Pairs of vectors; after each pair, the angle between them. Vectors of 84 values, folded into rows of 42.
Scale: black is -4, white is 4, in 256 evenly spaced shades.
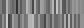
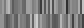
orthogonal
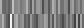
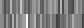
orthogonal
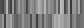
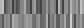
partly opposed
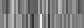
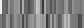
orthogonal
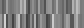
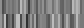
nearly parallel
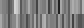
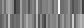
nearly opposite
